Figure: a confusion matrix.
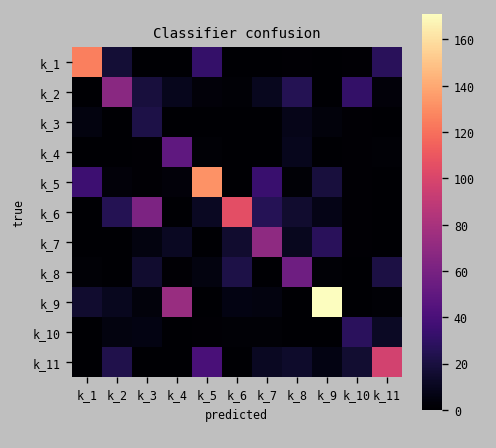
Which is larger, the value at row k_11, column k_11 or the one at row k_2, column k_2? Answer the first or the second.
the first
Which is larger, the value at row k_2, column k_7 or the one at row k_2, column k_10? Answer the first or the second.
the second
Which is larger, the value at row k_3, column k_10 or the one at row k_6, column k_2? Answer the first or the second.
the second
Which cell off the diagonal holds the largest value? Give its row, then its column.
k_9, k_4
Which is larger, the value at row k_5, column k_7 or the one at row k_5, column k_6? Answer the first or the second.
the first
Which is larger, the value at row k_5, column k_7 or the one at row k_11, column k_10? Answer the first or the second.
the first
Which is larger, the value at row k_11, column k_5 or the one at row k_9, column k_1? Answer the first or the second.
the first
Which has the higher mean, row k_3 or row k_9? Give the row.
k_9
